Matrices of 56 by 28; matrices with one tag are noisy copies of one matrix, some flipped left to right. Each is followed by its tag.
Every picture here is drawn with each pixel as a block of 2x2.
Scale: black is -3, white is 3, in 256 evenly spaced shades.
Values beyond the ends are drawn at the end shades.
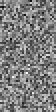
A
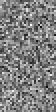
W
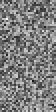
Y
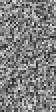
W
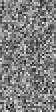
A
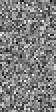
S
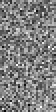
Y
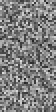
W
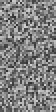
W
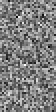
W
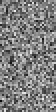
S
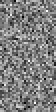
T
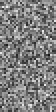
W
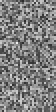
W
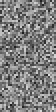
A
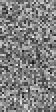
W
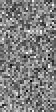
Y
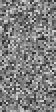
T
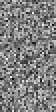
W
